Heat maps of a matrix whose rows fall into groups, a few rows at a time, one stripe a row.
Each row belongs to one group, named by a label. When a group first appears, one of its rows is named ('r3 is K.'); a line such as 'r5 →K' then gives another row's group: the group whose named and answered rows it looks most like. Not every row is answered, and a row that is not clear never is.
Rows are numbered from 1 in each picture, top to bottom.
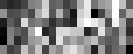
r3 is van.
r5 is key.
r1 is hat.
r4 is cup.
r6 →cup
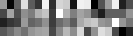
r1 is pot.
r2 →key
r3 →van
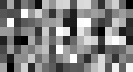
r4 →pot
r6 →key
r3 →hat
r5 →hat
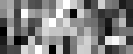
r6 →key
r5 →hat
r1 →cup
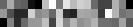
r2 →hat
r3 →key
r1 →pot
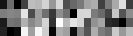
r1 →hat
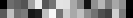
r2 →pot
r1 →cup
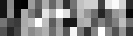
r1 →hat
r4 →cup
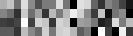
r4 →cup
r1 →pot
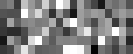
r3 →cup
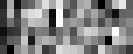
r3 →key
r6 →cup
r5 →van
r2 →key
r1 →hat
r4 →van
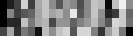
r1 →van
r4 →pot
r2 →key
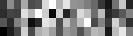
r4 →van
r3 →pot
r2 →key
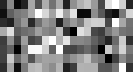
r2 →key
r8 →hat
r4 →hat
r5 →pot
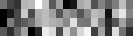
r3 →key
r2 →van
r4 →pot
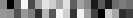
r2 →pot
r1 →pot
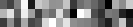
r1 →van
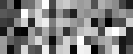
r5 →cup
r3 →key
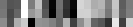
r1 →van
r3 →van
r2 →van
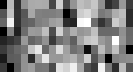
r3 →hat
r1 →key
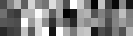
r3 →van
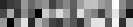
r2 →pot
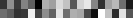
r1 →pot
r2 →cup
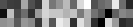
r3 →pot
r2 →key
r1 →pot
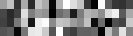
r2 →van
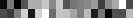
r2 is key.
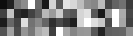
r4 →key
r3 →van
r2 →hat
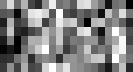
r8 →pot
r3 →cup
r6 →hat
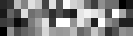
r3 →cup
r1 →cup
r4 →key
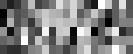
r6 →hat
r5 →van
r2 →key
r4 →pot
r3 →key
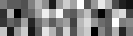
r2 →hat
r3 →van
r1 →cup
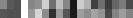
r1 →pot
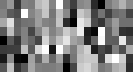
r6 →key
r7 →hat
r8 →hat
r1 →hat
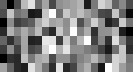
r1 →cup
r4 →cup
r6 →pot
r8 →hat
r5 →pot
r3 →key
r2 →pot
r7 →van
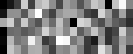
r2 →cup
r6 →cup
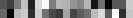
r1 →key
